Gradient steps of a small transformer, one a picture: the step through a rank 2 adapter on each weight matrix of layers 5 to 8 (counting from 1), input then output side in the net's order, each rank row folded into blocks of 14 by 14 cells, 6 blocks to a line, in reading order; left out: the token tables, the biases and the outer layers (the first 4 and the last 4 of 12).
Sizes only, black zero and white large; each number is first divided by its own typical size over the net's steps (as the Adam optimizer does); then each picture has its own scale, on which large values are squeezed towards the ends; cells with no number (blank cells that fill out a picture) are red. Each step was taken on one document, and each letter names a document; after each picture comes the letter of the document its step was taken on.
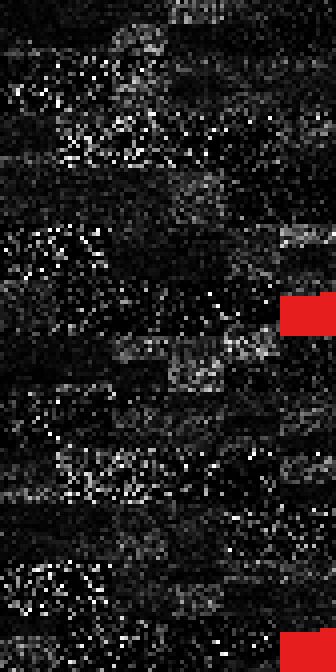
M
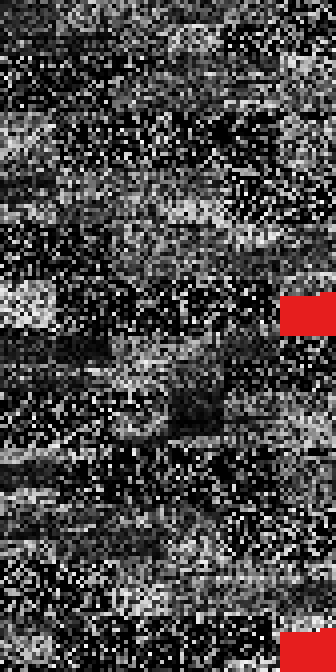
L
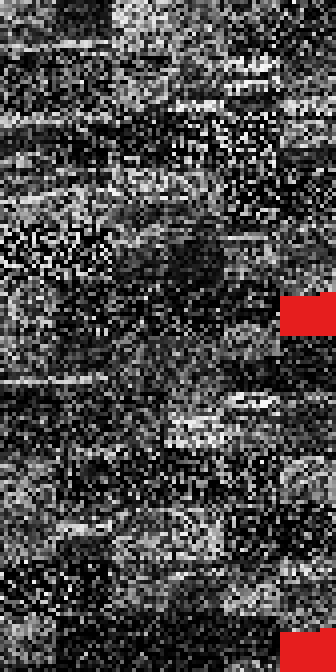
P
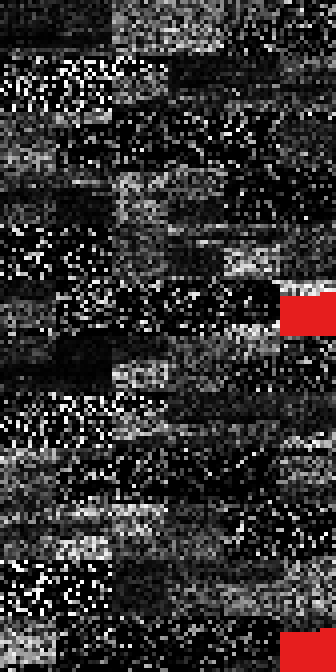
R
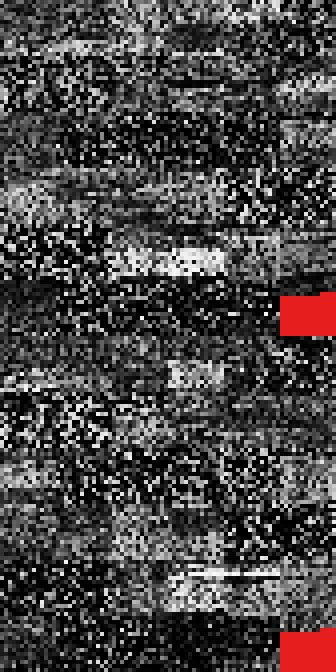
P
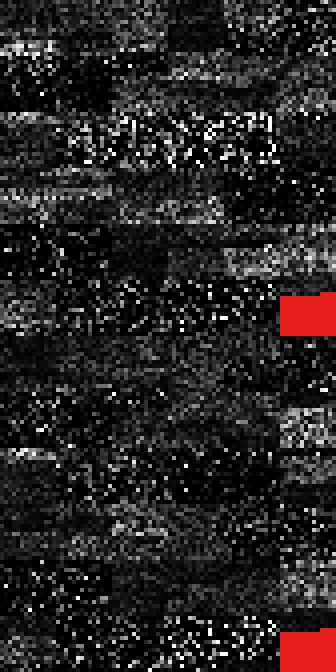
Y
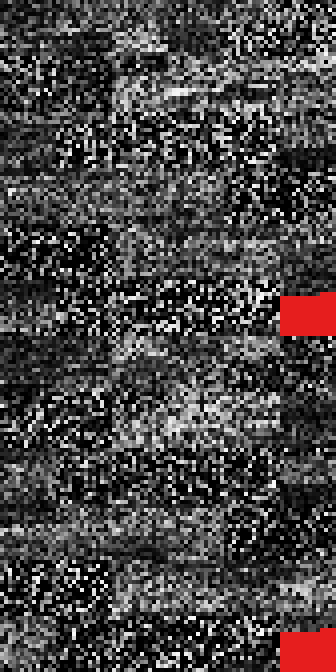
P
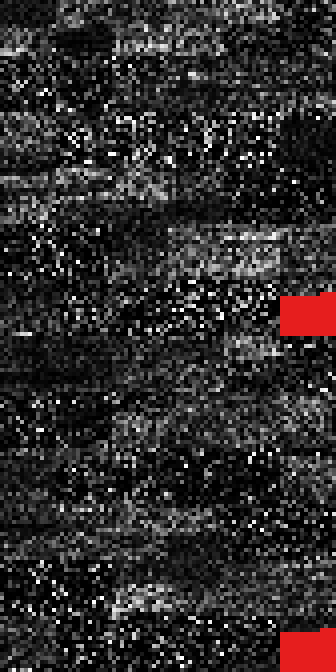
Y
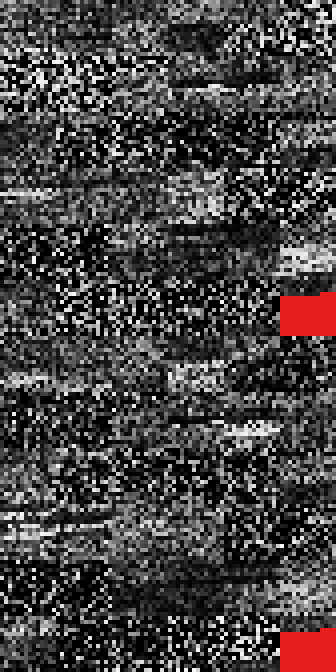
P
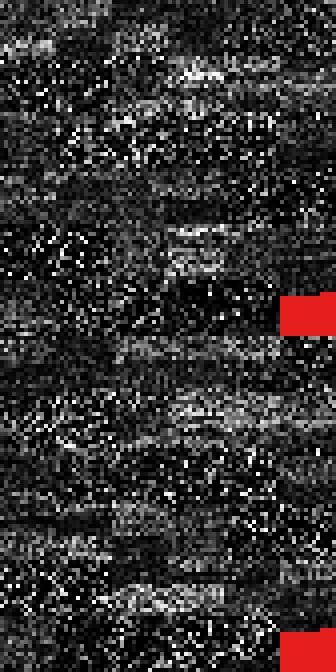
Y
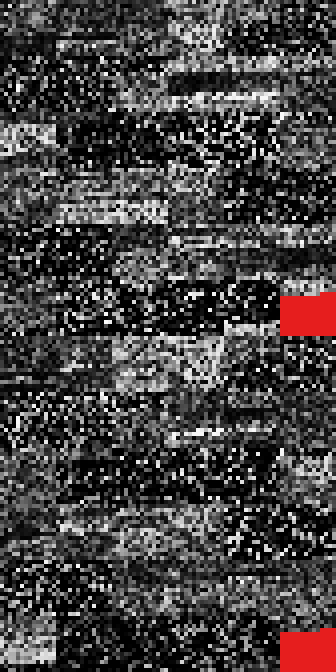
R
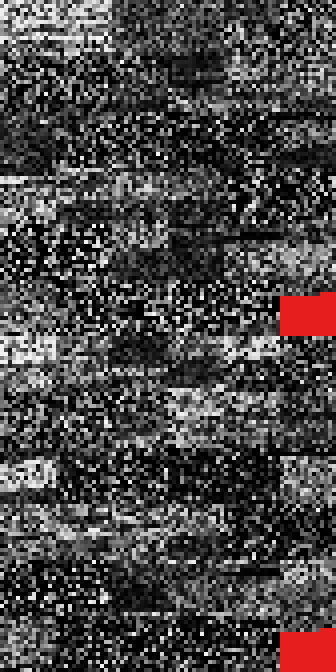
P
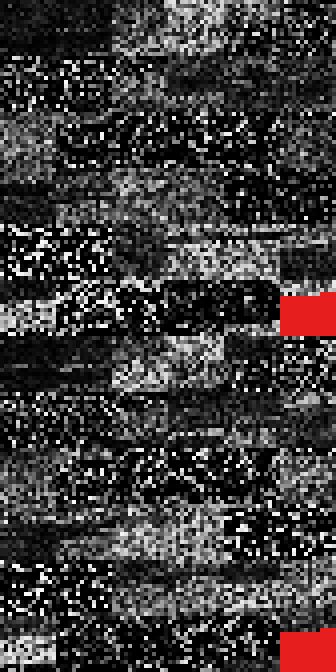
R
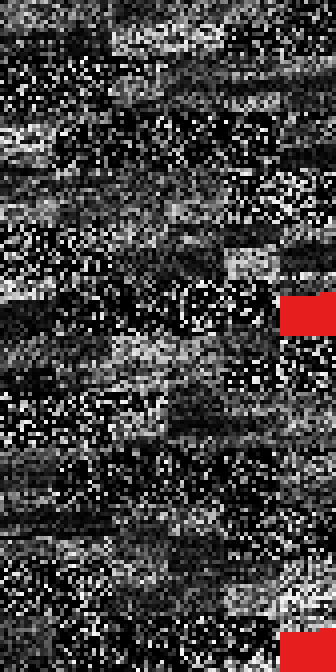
L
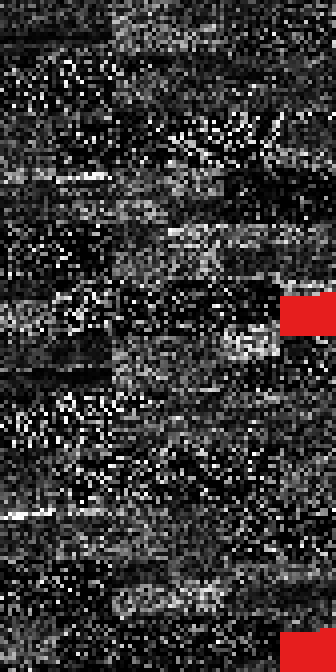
R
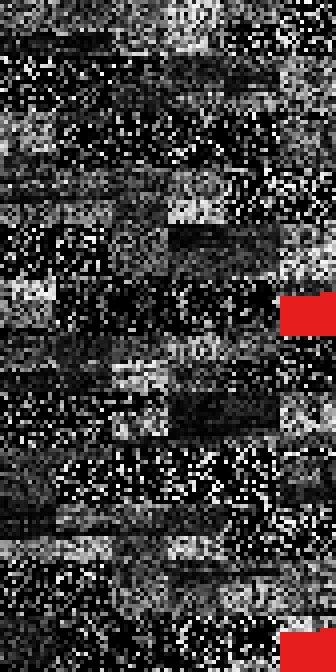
L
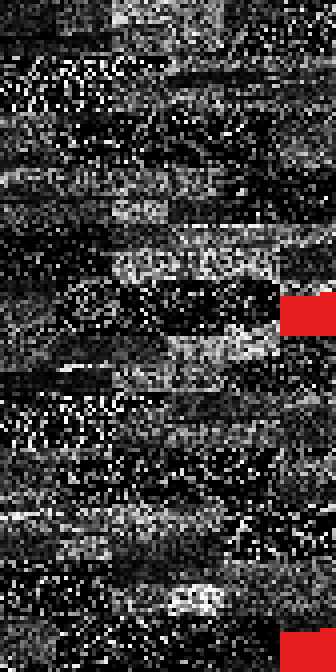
R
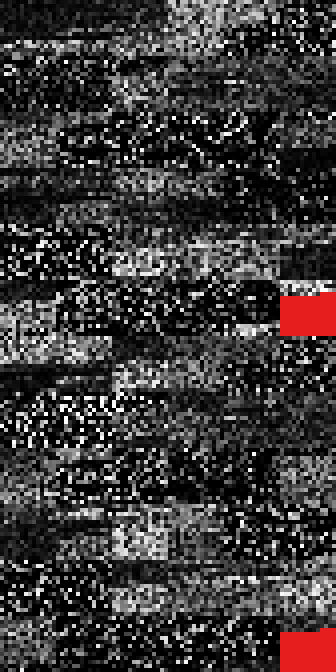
R
